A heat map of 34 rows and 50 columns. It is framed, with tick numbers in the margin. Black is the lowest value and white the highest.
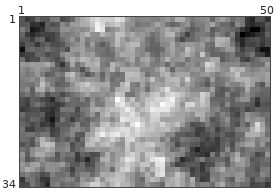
Ninth with the highest average: centre. Histogram: bell-shaped. Grain: blotchy. Stripes: none.
